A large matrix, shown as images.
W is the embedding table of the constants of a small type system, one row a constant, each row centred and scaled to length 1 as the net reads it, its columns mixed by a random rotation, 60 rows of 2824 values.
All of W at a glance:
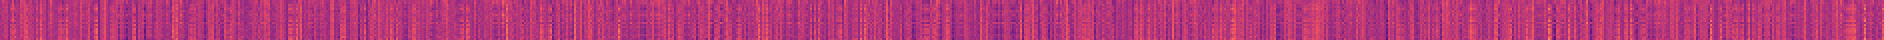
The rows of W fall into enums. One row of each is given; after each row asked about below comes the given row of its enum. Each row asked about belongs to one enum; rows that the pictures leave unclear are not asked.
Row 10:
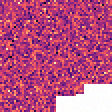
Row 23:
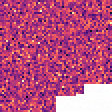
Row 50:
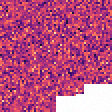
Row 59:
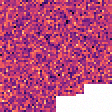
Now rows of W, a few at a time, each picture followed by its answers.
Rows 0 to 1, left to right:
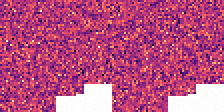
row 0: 23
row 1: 50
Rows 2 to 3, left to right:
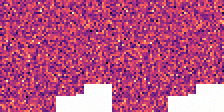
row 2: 23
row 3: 23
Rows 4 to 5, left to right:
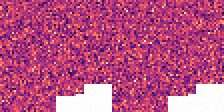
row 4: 50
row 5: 23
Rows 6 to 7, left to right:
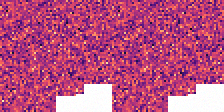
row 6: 50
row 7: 50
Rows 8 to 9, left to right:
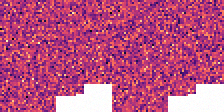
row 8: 23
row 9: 50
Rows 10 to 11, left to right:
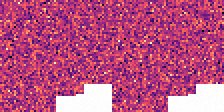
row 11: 23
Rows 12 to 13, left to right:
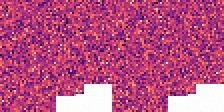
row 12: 50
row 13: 10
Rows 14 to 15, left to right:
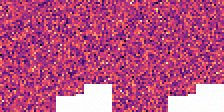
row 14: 50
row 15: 10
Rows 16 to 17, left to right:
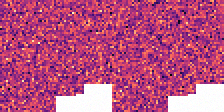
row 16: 23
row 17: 59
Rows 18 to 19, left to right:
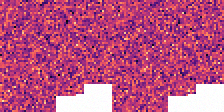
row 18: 59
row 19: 50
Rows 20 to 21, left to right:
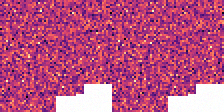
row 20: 23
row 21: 23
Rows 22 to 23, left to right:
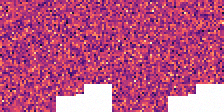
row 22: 50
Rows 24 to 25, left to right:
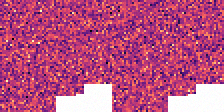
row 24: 23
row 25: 50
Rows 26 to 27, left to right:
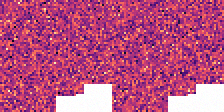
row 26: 10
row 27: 50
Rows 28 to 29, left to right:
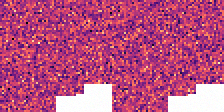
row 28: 23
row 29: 50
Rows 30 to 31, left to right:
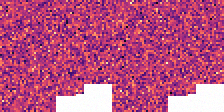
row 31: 10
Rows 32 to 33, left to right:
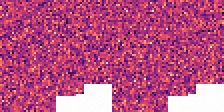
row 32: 50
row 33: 23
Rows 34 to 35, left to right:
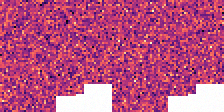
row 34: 59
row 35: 23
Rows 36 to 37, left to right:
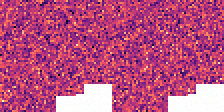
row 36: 59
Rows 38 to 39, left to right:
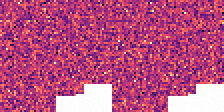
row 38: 10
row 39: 23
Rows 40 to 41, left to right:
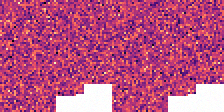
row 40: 10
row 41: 50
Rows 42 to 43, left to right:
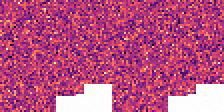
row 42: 10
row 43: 50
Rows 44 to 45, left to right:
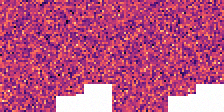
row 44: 59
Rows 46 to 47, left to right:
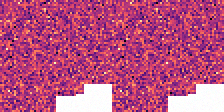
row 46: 10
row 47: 10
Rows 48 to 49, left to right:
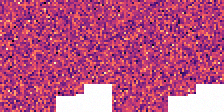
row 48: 10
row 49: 50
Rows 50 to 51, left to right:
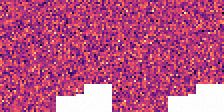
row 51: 23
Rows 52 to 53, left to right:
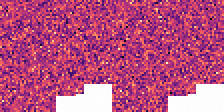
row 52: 50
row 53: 10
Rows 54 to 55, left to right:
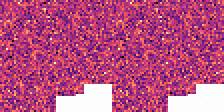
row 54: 10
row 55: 10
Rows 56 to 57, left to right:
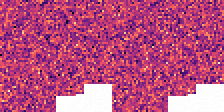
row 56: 59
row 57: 50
